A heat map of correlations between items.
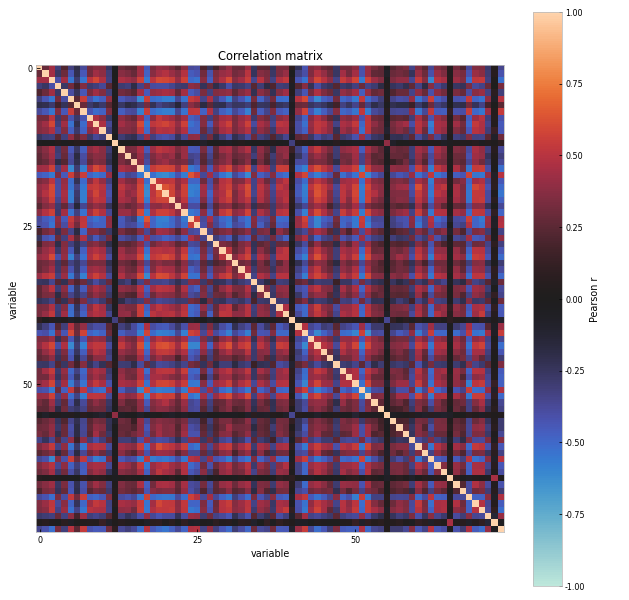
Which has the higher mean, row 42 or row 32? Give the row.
32
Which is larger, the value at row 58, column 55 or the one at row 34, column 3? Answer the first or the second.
the second
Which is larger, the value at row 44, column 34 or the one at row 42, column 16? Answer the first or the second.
the first
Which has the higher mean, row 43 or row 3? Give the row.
43
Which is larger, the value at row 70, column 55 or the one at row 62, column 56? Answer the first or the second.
the first
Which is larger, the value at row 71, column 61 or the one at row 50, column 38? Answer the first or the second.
the second
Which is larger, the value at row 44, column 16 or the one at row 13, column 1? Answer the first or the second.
the first
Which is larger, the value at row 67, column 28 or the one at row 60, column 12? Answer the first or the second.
the first
